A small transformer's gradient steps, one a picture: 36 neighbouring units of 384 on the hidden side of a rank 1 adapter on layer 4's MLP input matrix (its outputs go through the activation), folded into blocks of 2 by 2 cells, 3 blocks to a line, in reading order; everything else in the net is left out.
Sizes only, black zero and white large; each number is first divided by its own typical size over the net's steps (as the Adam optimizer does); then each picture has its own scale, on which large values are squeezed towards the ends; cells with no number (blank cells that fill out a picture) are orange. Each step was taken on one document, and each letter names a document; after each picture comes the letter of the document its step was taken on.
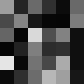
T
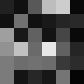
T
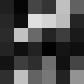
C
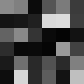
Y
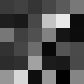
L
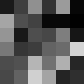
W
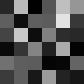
Y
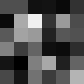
C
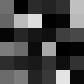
T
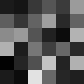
L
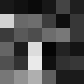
C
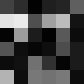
C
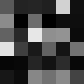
W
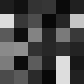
T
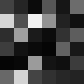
C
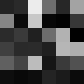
W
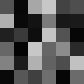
L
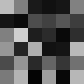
Y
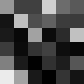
L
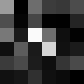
W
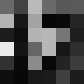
W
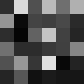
L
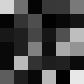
Y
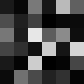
W
